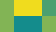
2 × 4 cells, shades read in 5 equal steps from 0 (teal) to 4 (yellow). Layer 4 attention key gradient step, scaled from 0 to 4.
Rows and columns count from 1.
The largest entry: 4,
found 2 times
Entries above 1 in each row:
3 2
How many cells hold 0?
2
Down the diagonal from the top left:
2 0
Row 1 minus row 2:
0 4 4 -1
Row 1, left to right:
2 4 4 1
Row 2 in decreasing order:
2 2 0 0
